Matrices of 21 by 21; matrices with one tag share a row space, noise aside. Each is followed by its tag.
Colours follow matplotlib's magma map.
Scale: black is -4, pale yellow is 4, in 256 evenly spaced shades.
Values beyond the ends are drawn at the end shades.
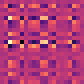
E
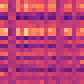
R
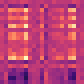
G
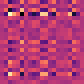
E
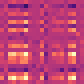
G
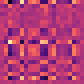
E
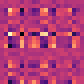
E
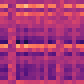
R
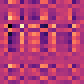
E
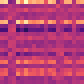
R
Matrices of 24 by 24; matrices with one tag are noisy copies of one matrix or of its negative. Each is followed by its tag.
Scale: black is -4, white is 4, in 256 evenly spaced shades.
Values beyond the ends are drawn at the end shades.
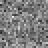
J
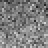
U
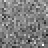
U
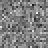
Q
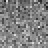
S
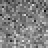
U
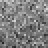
U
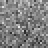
S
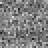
J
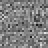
Q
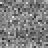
J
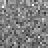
S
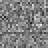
Q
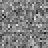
Q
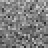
U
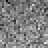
U
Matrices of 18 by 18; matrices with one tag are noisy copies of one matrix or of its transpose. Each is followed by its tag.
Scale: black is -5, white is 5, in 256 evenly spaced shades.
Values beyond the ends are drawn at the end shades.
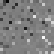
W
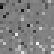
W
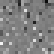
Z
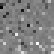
W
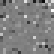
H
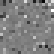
H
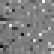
Z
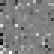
H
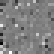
H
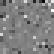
H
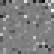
H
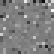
H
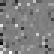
H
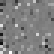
H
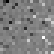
W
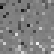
W
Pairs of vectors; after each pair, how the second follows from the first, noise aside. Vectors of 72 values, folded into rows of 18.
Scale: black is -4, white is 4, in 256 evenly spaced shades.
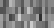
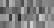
sign-scrambled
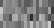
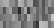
shuffled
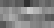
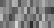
shuffled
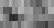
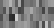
sign-scrambled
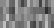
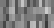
negated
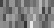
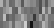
negated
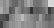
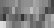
reversed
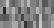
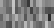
reversed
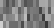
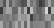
shuffled
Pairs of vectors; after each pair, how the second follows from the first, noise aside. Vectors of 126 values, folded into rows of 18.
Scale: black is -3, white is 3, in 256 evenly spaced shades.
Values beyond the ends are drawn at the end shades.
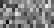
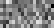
wrapped around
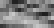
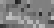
partly zeroed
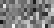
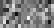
wrapped around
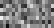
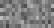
shrunk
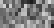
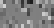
partly zeroed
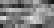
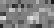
partly zeroed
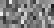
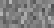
shrunk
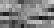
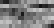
wrapped around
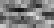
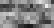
wrapped around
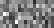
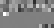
partly zeroed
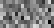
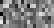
wrapped around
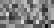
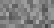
shrunk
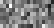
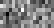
wrapped around
